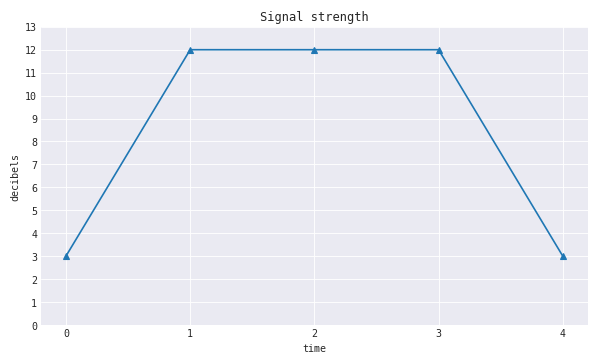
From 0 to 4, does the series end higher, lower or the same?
the same
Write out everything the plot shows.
Title: Signal strength
x-axis: time, ticks 0 1 2 3 4
y-axis: decibels, ticks 0 1 2 3 4 5 6 7 8 9 10 11 12 13
Values:
3 12 12 12 3
